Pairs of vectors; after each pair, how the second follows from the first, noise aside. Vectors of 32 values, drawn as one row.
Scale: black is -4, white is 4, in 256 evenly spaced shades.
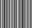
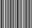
negated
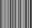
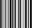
scaled up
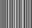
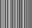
reversed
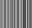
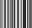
scaled up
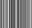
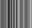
sign-scrambled
